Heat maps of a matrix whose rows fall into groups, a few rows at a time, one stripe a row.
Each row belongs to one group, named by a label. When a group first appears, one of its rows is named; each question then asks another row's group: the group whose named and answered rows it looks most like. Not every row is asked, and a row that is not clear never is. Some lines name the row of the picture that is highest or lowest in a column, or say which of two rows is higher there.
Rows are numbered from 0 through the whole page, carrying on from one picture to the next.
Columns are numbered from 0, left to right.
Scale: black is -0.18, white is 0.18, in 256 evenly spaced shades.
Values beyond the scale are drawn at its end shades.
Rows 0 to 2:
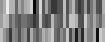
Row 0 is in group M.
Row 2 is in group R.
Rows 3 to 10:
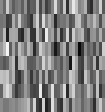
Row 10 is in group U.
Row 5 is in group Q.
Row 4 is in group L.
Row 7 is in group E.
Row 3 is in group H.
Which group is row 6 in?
M
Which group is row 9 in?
M
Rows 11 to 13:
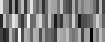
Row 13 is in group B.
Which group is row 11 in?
R
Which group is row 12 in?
Q
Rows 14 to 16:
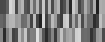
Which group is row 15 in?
U
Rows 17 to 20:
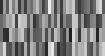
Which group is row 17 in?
Q
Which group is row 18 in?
E
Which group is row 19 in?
E
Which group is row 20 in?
R
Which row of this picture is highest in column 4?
18
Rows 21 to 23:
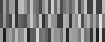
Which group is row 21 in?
E
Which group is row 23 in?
H
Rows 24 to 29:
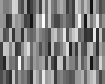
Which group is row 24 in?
L
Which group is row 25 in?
L
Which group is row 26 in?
H
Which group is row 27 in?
U
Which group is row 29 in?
L
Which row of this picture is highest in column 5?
24
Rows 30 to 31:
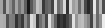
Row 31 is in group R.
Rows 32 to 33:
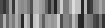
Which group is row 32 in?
B
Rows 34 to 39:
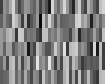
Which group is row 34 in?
U
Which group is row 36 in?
E
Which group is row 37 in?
H
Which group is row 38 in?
Q
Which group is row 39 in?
U
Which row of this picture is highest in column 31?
37
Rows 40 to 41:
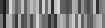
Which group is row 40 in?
E
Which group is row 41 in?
B
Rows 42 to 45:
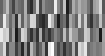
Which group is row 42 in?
H
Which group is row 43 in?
R
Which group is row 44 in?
M
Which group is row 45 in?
R
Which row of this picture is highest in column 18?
42
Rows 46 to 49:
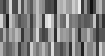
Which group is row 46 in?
B
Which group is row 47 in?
Q
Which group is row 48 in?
Q
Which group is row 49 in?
R
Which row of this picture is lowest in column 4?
46
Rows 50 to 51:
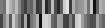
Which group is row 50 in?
U
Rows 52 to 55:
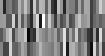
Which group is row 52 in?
B
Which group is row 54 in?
H
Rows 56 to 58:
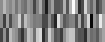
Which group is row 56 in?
M
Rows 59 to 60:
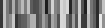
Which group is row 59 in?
U
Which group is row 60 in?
U
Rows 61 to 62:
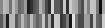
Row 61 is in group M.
